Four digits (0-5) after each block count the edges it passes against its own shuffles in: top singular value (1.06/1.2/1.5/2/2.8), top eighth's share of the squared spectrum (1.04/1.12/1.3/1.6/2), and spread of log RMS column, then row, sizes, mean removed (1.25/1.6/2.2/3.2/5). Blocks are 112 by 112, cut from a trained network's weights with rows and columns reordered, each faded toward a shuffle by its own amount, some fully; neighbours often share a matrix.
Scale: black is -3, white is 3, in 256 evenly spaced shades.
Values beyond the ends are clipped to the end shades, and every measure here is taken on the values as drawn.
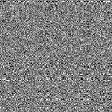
4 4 2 3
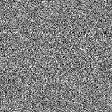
4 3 1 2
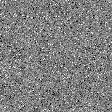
0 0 0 0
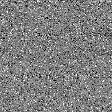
3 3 1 2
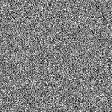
4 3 1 1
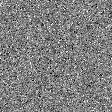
2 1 0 0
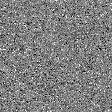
3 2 0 1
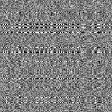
5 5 2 4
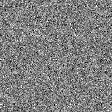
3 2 0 1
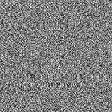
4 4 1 2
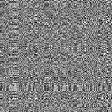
5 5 2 3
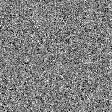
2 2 0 1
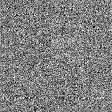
3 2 0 1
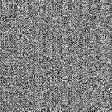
4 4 1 2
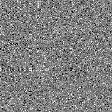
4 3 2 2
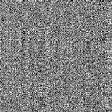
4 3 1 2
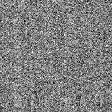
3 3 0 1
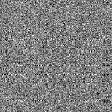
4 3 0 2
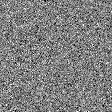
2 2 0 0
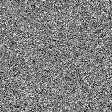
0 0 0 0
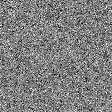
0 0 0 0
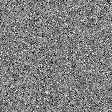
0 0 0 0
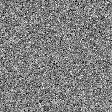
2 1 0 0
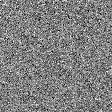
0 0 0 0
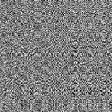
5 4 2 3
